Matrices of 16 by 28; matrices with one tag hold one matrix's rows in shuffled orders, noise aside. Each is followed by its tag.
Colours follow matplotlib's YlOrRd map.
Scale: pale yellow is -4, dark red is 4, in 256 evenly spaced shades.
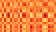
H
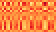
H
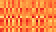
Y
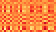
H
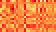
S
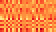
Y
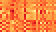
S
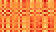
H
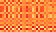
Y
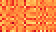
S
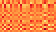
H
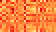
S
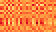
Y
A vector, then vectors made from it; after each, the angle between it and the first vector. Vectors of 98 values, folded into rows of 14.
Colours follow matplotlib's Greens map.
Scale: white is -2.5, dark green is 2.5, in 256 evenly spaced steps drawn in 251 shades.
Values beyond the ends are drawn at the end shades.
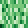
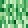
orthogonal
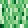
nearly parallel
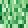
nearly opposite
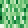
nearly opposite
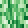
partly opposed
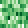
partly aligned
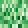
partly opposed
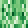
partly aligned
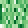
nearly opposite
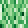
nearly parallel
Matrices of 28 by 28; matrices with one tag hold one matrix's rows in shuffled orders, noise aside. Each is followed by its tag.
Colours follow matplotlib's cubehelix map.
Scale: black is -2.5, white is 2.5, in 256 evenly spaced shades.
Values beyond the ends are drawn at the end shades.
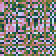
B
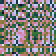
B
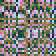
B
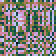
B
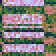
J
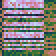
J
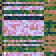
J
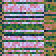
J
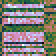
J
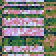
J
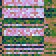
J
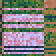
J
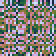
B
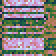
J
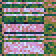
J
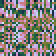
B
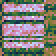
J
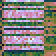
J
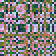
B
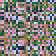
B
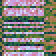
J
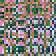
B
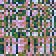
B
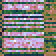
J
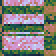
J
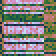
J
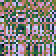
B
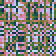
B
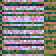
J
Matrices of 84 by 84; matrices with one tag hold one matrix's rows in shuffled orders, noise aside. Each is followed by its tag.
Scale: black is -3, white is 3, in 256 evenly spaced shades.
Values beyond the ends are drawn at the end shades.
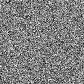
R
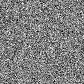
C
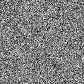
C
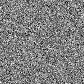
R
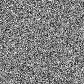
R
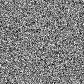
C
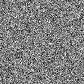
R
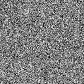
C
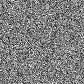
R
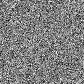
R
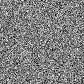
C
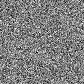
R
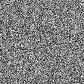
R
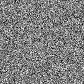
C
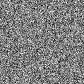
C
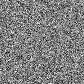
R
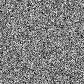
R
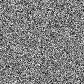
R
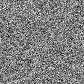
R
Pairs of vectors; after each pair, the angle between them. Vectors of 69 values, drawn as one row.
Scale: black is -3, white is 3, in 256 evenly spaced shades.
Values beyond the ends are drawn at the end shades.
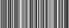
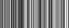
partly opposed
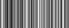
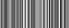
partly aligned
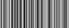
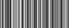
nearly opposite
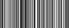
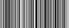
nearly opposite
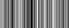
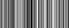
nearly parallel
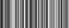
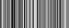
partly opposed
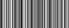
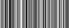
partly opposed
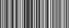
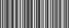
nearly parallel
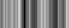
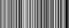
partly opposed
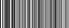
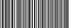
partly aligned
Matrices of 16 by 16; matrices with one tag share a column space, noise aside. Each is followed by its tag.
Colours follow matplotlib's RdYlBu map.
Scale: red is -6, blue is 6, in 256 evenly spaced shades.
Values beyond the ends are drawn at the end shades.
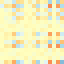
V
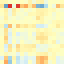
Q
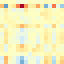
Q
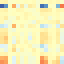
Q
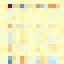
Q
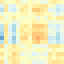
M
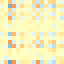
V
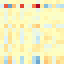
Q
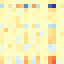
Q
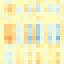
M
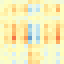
M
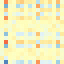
V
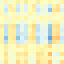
M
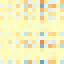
V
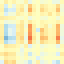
M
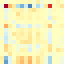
Q
